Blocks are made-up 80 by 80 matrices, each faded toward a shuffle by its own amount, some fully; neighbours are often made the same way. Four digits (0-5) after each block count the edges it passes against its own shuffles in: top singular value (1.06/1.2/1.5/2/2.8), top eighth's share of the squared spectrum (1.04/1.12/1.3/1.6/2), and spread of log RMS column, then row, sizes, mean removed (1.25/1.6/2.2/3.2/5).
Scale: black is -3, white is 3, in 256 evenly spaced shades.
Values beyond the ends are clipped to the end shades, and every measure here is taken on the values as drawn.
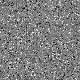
2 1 0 0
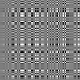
5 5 5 5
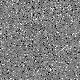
2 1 0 0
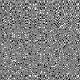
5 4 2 3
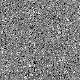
1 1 2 1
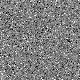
0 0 0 0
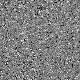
0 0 1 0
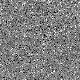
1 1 1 0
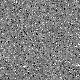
0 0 1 0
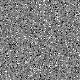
0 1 2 1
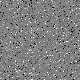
2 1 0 0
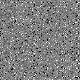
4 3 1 1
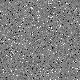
1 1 0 0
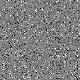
3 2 1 1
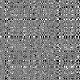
5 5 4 3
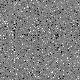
3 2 1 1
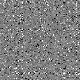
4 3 1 1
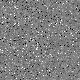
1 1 0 0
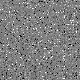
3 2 0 0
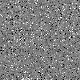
3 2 0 1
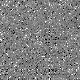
3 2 1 1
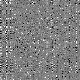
4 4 2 2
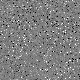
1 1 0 0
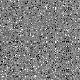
3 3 2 1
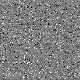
3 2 1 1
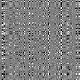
5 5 4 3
